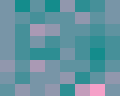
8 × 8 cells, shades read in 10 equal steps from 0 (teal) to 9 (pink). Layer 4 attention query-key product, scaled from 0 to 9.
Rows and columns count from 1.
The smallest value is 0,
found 3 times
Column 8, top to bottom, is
4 4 3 2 2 3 5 4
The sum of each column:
32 19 30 24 27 24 21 27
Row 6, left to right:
5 3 6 4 3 3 1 3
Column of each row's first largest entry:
5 6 3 1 1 3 5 7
